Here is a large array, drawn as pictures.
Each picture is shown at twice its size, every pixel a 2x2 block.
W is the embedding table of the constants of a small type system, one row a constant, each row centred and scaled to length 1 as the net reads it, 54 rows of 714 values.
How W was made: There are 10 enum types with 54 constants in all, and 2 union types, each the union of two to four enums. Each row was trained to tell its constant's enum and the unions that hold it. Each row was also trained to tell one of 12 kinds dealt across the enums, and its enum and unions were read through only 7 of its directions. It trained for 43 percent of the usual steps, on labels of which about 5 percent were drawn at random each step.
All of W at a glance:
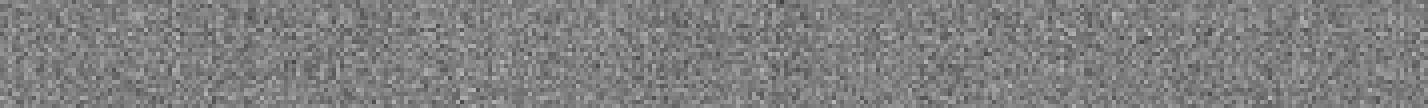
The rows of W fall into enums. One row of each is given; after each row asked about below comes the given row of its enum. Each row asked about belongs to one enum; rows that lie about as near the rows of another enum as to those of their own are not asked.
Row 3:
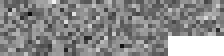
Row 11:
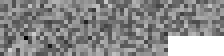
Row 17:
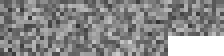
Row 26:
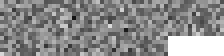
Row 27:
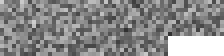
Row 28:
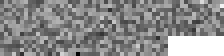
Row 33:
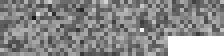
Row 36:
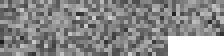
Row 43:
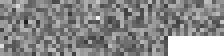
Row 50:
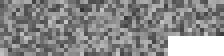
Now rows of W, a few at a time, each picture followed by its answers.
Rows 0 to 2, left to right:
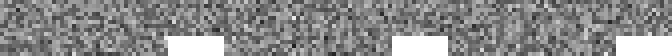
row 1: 50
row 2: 17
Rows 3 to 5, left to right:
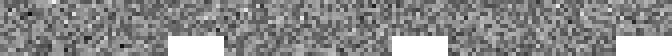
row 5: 17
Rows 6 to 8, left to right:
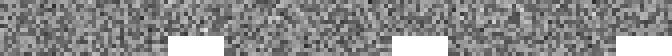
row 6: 11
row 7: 11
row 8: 11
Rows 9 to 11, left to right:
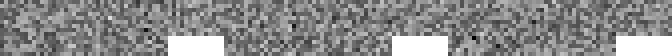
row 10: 36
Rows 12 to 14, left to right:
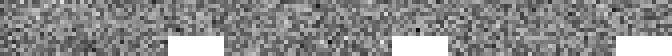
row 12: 36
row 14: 26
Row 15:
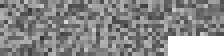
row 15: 3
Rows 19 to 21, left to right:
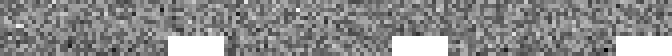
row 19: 36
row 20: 3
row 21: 17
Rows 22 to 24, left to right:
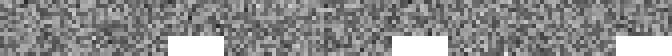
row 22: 43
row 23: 11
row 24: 33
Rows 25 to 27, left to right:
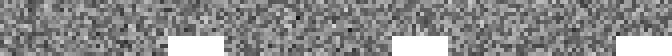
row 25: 28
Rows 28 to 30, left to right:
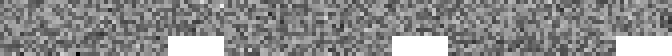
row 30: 36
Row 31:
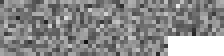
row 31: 28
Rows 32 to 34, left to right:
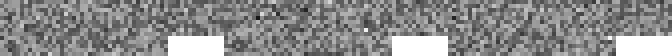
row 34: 33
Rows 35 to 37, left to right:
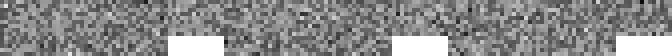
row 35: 36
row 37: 11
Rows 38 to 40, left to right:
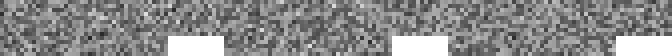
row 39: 28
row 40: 3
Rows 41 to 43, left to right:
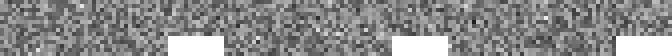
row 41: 27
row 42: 33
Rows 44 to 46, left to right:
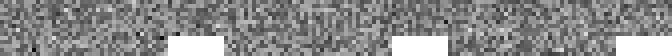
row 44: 26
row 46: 17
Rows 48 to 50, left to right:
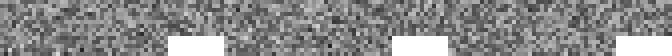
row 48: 3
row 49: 3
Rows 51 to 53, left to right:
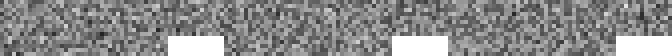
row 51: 28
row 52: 33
